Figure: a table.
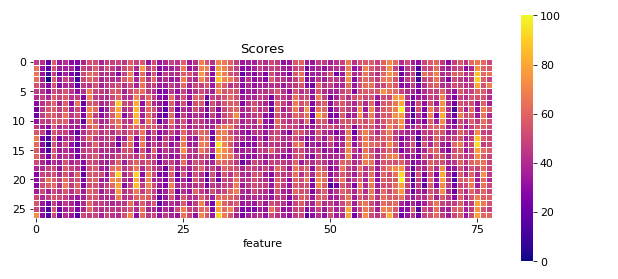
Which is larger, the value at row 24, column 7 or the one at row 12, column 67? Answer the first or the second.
the second
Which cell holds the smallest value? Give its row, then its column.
3, 2
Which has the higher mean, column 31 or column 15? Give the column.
31
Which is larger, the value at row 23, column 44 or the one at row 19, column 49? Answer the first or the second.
the second
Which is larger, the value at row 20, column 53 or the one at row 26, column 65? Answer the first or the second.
the first
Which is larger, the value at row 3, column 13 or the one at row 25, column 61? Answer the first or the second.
the second
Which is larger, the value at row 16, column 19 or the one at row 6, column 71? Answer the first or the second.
the first
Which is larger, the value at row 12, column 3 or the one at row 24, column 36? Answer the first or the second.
the first
